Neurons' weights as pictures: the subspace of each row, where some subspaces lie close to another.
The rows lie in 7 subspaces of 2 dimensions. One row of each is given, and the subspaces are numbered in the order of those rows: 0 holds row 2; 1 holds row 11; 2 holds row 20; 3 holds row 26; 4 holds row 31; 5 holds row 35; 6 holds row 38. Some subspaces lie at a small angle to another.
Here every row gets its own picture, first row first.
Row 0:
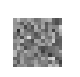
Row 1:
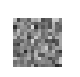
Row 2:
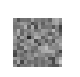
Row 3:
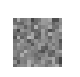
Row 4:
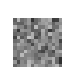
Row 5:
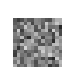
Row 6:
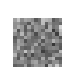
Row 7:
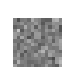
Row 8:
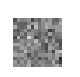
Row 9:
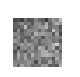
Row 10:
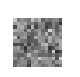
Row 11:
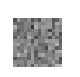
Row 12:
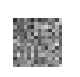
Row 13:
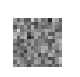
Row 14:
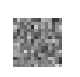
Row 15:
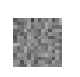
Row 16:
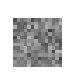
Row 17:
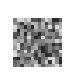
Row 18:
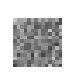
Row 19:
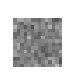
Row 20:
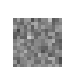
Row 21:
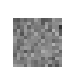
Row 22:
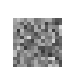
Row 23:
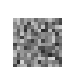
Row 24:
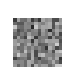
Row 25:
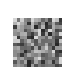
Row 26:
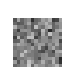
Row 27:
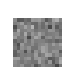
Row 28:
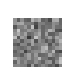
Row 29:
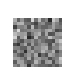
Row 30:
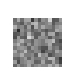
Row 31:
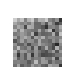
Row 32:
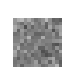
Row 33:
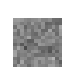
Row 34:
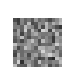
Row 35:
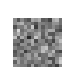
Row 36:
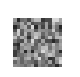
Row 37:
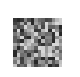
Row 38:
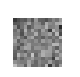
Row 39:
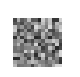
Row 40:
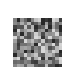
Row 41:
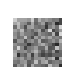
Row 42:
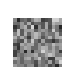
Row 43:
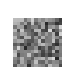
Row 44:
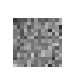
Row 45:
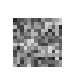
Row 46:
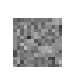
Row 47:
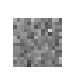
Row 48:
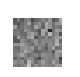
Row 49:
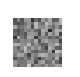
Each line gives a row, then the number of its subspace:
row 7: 3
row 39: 6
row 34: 2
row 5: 5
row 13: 2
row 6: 6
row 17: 4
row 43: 5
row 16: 0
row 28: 5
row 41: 1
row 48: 3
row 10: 0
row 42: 1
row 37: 5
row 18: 6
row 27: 4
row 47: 3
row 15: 2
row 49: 5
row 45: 0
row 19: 4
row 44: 6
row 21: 6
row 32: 4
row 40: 6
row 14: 1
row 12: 4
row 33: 0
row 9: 4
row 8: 0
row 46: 0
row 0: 5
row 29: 2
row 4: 3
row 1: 1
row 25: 3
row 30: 2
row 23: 2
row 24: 1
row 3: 3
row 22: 5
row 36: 1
